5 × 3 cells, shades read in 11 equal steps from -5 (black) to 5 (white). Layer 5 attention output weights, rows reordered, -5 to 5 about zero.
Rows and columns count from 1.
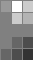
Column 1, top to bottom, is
1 0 0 0 -1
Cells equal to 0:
5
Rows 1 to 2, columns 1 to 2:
1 5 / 0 3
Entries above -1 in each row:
3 3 3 1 0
